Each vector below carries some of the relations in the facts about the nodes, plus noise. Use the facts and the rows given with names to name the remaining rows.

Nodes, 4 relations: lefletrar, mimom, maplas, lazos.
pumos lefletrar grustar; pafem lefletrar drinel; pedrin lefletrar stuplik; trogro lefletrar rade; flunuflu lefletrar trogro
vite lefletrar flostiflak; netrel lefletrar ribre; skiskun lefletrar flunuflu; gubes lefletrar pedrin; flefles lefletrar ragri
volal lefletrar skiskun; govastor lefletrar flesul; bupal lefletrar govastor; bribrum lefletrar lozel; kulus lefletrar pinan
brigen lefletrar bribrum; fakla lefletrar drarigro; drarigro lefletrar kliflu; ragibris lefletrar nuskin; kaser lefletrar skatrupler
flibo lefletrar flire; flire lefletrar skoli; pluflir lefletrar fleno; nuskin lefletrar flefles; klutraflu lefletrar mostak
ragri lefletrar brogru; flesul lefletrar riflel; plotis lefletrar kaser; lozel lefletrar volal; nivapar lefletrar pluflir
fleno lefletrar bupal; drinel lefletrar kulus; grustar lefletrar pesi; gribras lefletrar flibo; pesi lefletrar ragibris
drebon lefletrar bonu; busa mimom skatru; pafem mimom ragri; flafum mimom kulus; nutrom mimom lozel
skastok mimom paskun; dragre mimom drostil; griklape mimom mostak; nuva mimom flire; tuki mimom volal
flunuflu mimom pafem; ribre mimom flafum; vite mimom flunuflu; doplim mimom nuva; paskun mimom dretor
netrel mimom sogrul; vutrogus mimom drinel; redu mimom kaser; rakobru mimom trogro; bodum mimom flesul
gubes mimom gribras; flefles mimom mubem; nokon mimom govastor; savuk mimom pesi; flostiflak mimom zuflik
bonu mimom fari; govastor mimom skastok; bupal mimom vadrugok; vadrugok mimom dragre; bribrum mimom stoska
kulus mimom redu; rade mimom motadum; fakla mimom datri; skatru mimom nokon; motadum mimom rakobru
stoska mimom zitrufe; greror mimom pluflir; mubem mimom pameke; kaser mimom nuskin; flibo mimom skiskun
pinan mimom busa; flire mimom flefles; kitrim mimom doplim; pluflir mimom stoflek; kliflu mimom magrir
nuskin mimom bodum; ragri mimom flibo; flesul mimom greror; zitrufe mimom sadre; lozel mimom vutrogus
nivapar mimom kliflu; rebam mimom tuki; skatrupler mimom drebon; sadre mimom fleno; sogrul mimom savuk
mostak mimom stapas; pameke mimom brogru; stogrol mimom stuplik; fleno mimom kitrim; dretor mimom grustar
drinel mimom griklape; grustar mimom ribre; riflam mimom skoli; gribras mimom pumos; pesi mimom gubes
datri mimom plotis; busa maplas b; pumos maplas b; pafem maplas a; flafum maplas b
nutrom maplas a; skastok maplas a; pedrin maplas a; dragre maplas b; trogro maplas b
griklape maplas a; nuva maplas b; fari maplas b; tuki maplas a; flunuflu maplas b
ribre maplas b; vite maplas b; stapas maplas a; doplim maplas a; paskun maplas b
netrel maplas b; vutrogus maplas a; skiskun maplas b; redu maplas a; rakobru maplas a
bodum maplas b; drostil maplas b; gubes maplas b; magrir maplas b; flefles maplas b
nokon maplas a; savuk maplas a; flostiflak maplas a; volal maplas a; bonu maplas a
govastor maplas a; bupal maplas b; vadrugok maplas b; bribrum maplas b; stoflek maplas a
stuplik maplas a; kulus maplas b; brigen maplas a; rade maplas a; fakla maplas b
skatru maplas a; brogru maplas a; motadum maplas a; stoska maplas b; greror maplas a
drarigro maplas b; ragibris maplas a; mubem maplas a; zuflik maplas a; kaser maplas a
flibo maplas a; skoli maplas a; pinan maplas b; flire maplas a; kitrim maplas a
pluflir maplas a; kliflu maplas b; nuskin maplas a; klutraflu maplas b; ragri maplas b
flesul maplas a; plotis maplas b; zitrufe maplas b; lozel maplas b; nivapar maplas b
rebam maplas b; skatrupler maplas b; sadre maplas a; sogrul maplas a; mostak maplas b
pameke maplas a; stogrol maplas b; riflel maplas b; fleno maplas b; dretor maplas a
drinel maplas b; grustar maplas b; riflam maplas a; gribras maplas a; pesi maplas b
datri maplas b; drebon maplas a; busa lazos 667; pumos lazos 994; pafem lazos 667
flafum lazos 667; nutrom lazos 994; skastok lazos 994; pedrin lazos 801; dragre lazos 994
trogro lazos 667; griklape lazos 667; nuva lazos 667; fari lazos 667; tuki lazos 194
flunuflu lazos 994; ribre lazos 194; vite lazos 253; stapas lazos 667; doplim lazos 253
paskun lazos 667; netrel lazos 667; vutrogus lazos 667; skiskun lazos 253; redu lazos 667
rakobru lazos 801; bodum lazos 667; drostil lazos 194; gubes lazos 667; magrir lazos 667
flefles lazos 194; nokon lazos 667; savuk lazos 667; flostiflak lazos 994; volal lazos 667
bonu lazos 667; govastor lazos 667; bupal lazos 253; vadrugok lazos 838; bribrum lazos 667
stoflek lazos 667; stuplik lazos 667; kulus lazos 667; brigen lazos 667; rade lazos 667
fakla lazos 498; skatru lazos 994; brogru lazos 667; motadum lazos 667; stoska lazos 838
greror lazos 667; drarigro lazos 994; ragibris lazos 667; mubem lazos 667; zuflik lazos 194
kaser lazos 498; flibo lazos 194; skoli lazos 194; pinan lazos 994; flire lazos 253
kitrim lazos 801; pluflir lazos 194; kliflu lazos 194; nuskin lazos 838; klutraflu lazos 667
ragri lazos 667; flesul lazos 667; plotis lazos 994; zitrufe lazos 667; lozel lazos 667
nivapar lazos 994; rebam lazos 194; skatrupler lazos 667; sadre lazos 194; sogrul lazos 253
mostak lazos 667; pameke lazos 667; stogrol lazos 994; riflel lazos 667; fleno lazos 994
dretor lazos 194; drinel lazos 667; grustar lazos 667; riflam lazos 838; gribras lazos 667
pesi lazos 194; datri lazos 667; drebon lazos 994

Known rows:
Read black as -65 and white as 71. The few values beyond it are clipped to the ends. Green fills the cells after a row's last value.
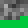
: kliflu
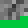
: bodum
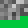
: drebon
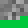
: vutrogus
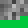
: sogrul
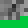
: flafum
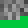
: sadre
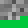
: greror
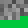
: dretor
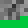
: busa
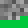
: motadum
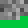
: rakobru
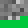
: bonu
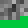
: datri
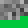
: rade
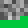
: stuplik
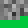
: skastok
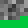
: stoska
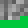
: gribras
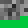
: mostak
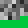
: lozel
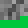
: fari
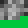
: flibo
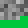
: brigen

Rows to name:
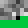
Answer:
kulus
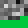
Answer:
pesi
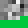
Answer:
flesul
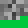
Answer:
riflam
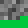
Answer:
stogrol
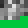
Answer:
flire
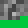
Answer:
drostil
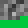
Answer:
rebam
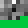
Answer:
trogro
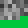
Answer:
skoli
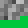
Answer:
pafem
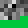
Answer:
bribrum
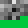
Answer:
flunuflu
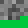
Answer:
dragre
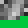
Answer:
pluflir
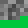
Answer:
vadrugok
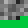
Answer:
pinan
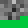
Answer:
plotis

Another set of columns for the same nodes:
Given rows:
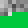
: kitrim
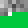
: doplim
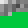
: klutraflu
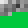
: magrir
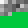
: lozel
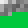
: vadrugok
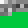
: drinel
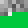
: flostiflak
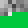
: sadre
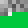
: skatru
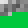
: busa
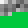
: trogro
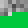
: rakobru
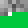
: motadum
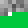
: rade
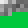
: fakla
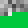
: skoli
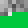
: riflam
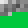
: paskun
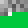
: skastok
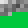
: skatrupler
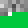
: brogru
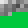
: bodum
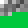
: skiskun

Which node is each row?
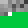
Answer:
govastor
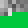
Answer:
kaser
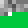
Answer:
volal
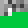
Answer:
flibo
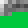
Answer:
pesi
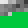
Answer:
bupal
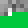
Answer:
gribras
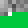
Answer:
brigen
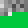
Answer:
ragibris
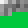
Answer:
pumos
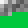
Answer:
vite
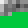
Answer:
grustar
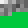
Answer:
nivapar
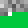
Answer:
stuplik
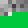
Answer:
pluflir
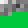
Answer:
stoska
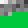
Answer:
fleno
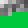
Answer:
ragri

